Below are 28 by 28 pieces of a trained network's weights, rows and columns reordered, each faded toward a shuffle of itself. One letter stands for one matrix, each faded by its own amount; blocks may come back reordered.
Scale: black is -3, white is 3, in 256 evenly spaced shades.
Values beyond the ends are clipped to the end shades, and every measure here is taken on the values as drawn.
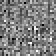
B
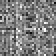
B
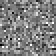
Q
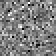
Q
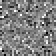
Q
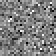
Q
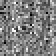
B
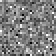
Q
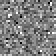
Q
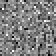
Q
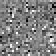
Q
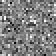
Q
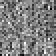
B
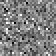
Q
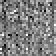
B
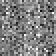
B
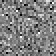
Q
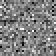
Q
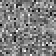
Q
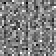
B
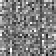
B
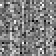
B
